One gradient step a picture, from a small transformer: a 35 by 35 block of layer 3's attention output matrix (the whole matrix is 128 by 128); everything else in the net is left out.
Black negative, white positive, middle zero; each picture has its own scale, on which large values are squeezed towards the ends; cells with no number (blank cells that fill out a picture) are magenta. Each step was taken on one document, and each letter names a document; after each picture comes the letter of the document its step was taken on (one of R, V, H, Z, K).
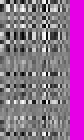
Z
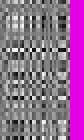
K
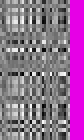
K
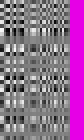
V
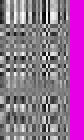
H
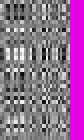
H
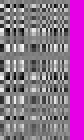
V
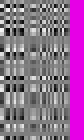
V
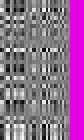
H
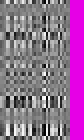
H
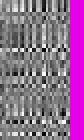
K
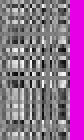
K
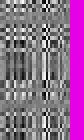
Z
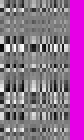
V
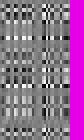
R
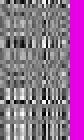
H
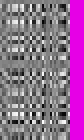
K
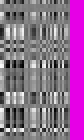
V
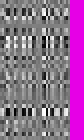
R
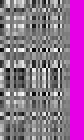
Z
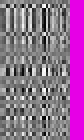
Z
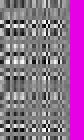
H
